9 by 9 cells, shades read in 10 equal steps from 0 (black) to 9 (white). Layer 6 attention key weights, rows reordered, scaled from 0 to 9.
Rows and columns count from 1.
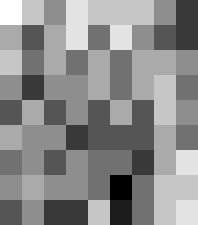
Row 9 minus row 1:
-6 -2 -3 -6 0 -6 -3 2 6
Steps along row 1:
down down up down same same down down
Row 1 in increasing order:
2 5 5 7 7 7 7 8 9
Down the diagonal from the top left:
9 3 6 5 3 3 2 7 8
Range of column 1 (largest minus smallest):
6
